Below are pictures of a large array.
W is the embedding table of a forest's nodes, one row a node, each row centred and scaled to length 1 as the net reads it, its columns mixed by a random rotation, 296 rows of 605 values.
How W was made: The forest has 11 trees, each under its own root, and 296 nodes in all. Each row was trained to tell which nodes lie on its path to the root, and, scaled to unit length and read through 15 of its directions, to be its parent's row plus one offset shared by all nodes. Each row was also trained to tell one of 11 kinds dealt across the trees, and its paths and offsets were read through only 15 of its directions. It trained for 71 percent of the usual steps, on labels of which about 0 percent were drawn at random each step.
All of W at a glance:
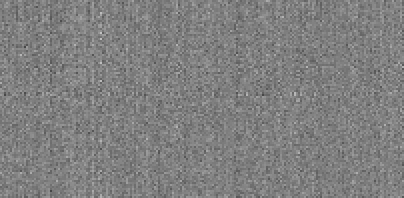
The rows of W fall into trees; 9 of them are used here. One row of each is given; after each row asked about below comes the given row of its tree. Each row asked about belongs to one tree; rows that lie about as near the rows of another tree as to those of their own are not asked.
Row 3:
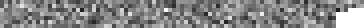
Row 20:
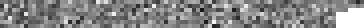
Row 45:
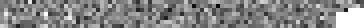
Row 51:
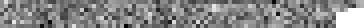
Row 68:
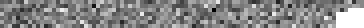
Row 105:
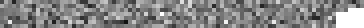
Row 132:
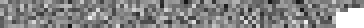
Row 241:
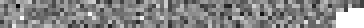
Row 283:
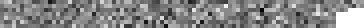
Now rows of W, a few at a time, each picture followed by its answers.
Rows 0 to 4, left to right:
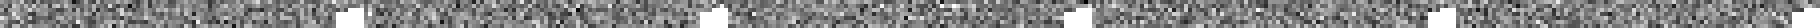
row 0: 283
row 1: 68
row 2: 20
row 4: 45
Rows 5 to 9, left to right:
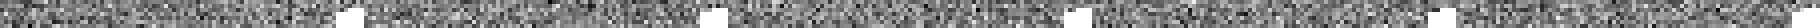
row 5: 68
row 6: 132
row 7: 20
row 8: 45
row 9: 3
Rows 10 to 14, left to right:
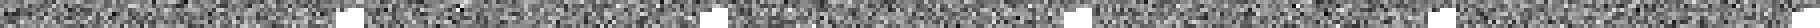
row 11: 45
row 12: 68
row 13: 51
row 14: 3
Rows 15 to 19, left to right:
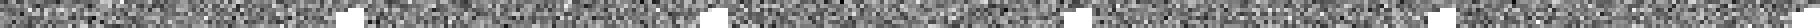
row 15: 68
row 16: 132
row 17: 283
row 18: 283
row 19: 68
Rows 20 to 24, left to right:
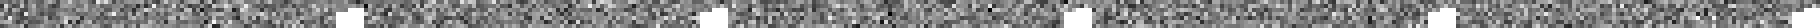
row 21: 68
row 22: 3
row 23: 105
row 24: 68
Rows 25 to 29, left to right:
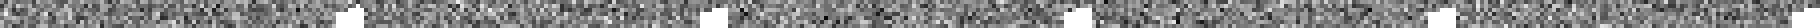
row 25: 68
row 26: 105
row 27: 20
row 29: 105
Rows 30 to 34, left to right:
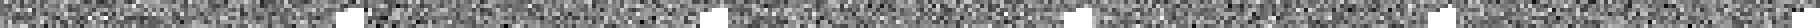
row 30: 132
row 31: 68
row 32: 68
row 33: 283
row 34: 45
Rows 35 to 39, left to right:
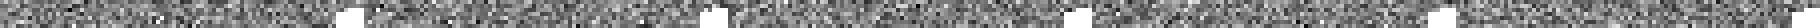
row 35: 132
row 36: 241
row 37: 51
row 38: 105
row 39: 105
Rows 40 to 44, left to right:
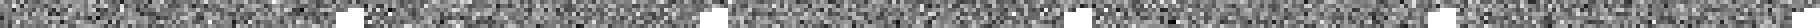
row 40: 45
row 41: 105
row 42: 51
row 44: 283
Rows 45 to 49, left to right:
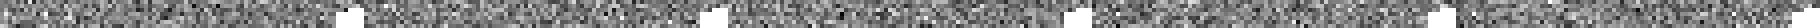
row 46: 68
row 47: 51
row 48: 105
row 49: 105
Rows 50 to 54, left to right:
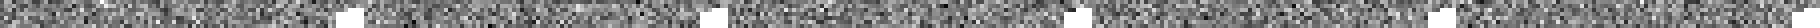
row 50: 105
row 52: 45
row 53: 51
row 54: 51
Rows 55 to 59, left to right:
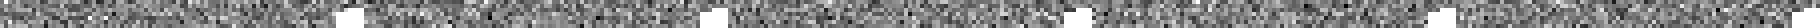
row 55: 132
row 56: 20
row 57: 45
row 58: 105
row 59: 45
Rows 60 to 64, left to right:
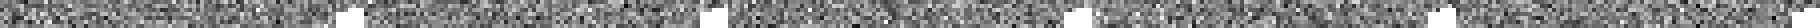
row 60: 105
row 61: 51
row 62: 68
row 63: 45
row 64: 45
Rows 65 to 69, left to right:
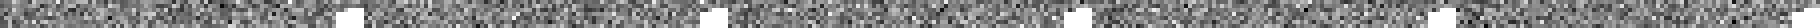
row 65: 132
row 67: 68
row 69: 68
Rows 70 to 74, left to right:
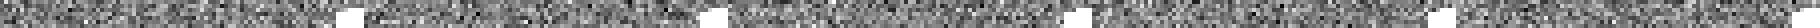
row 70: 132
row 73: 51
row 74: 132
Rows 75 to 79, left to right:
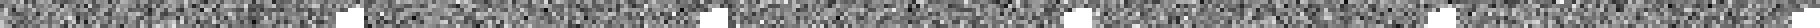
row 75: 20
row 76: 105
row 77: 132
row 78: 105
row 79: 105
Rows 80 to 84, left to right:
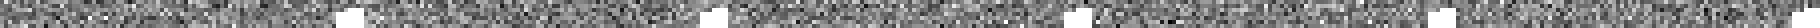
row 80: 132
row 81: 51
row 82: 283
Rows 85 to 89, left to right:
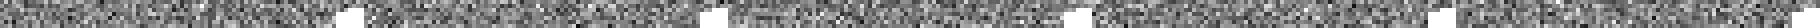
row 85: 132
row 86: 3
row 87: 132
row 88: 51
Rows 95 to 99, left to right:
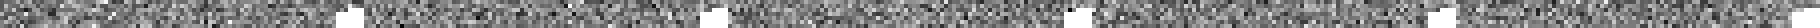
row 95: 105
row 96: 51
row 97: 20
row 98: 51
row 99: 132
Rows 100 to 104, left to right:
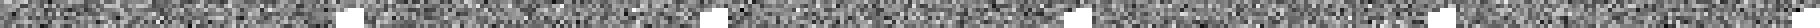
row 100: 132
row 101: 241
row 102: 20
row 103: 68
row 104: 20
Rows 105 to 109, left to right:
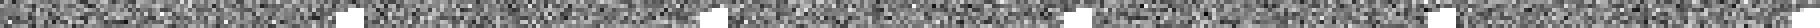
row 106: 68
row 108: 132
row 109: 132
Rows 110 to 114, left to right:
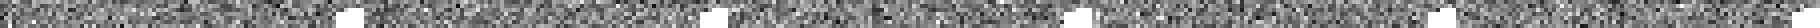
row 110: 132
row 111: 68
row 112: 105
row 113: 45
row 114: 20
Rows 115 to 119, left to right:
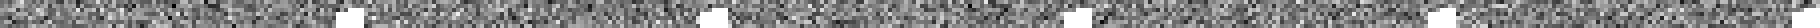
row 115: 105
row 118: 3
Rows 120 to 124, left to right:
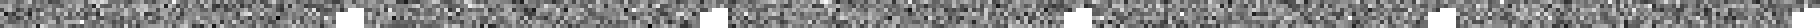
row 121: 45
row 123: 283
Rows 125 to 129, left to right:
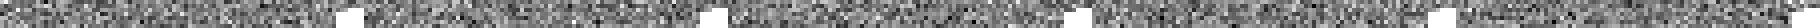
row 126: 105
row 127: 45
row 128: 132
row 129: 132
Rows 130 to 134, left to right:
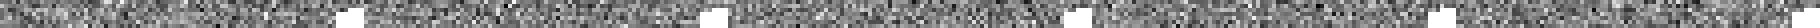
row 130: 20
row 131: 132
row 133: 241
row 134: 241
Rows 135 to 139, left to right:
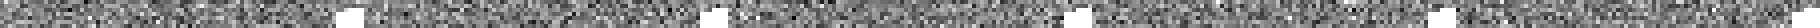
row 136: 51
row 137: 51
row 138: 283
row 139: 105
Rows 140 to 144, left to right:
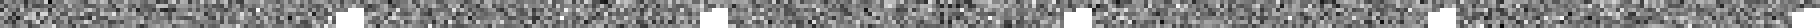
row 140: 105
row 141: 51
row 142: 241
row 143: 51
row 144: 132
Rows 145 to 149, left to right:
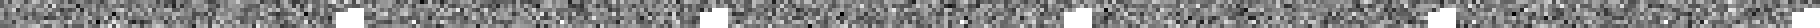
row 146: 105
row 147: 132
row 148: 20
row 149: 45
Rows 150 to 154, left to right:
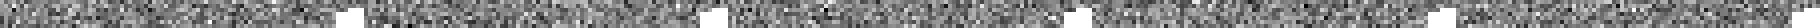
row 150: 45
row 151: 68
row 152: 45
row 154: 3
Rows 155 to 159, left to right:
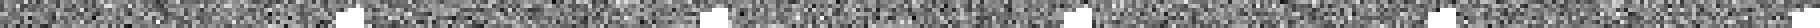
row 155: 68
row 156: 45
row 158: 45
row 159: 241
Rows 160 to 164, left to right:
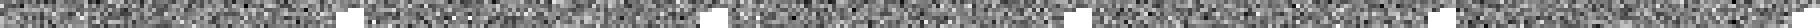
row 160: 51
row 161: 132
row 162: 51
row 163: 51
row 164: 68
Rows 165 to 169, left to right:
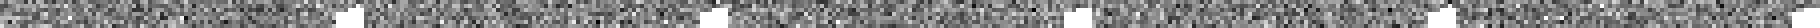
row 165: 283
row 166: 283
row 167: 51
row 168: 68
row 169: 132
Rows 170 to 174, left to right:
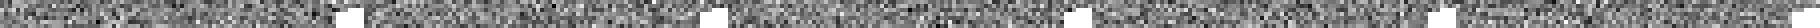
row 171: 51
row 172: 20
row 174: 132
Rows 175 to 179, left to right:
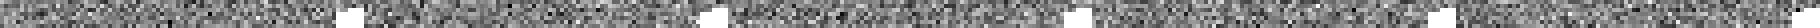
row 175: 51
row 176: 68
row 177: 132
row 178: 283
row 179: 20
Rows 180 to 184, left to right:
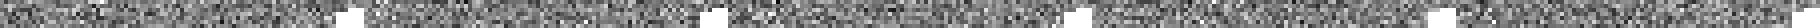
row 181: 51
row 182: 105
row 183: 132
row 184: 51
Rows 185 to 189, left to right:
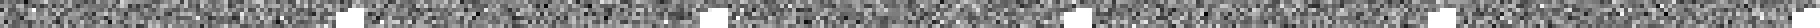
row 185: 20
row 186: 132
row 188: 132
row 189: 51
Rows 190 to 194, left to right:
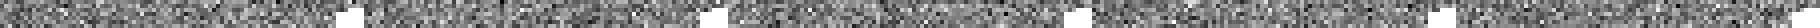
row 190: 68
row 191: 283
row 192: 51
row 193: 105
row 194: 132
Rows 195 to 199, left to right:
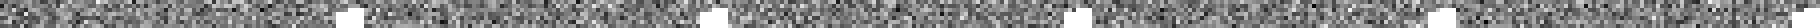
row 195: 68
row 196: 132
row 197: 241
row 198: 132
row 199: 283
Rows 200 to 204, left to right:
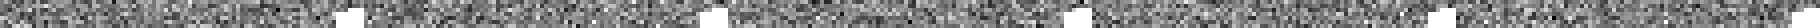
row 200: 283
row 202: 132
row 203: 105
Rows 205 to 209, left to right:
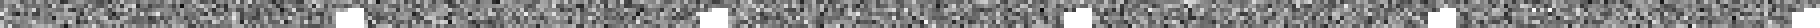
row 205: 132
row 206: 105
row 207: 283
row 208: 45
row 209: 105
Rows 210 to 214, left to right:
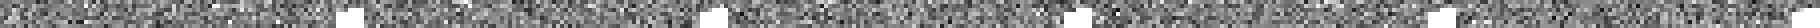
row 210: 51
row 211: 105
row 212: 105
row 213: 68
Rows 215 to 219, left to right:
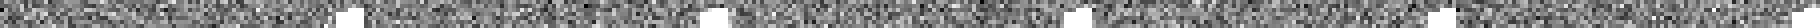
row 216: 132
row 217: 20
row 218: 105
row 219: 68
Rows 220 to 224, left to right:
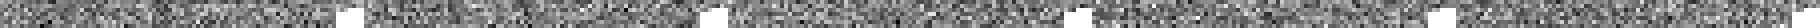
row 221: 3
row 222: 51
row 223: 132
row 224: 51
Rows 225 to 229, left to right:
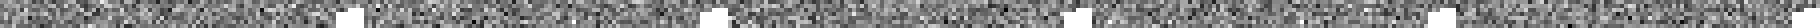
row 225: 45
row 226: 45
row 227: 283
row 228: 241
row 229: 283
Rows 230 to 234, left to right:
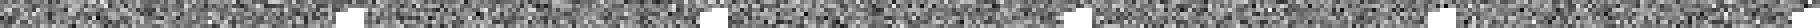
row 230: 105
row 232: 68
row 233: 3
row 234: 283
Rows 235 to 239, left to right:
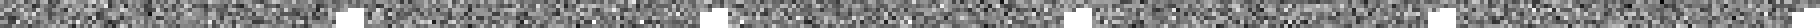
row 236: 51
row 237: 51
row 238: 51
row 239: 105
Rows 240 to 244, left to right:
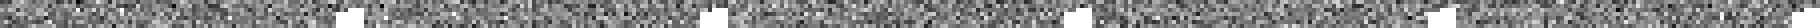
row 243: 68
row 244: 105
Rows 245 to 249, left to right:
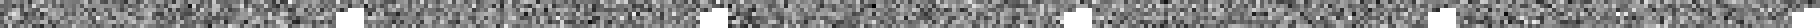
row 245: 51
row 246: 283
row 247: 68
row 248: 283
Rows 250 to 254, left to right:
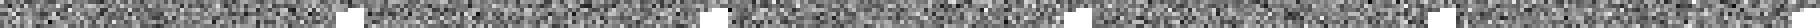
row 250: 51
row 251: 132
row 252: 105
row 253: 68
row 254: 132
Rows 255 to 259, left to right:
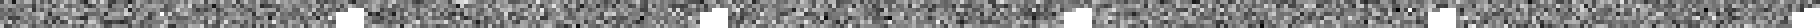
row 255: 105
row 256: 105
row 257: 105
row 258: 51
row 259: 283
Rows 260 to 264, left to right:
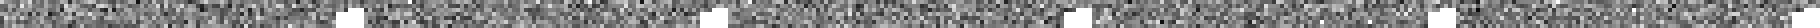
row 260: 45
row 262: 20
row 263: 51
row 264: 68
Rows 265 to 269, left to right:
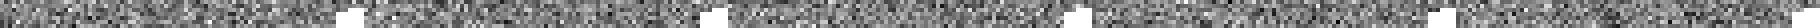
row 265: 45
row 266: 51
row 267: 105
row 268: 45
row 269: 51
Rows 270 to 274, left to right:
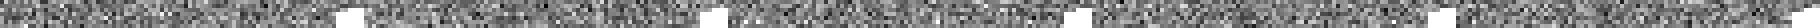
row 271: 132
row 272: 241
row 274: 68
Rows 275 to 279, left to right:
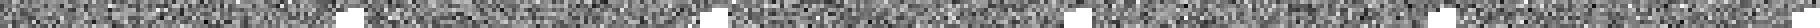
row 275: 3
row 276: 105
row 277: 51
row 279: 283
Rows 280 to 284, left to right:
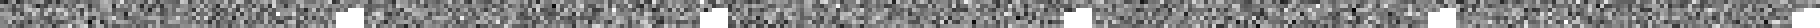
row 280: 68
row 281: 51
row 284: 132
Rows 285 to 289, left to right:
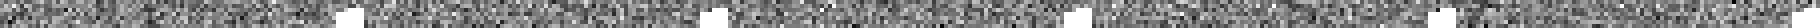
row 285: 3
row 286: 45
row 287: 105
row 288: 45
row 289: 68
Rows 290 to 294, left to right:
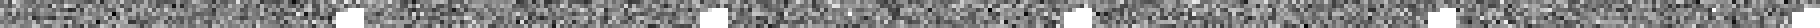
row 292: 68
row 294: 105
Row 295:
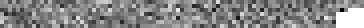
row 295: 20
